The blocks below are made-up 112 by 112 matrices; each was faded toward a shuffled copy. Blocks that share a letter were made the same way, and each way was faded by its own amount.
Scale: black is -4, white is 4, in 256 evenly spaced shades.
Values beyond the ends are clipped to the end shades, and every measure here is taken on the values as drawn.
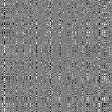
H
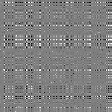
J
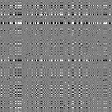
J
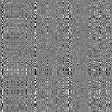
H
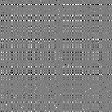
J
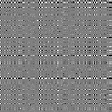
J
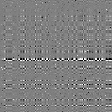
J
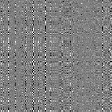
H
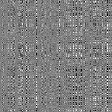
H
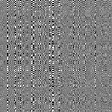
H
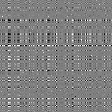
J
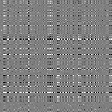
J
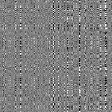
H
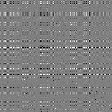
J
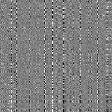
H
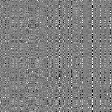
H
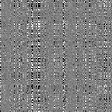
H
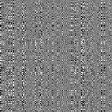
H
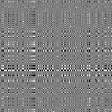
J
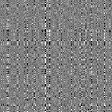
H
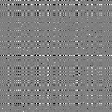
J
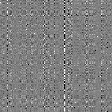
H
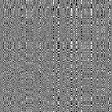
H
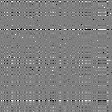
J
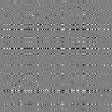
J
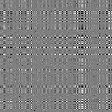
J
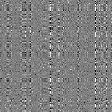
H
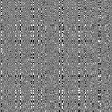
H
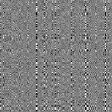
H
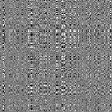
H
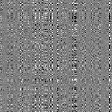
H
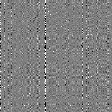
H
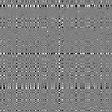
J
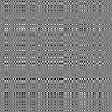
J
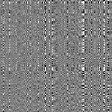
H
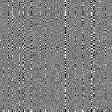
H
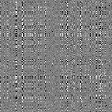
H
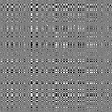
J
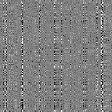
H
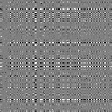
J
